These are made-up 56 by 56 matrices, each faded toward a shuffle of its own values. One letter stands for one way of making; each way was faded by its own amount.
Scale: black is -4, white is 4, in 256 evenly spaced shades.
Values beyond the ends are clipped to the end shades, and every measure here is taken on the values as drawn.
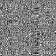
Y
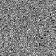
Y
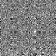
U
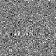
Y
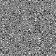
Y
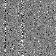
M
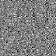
Y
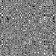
U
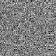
Y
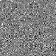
Y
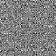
U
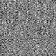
Y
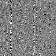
M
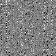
M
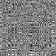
U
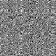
Y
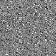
Y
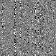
M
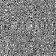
Y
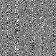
M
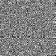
Y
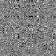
U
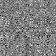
Y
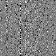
M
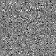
Y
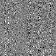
M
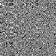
U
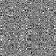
U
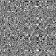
U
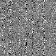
M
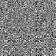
U
